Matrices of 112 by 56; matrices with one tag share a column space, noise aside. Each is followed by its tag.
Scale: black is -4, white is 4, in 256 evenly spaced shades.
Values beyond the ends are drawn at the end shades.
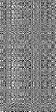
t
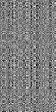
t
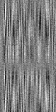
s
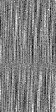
s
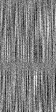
s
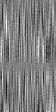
s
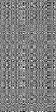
t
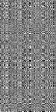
t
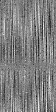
s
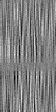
s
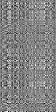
t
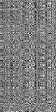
t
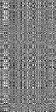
t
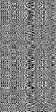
t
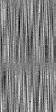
s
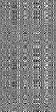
t
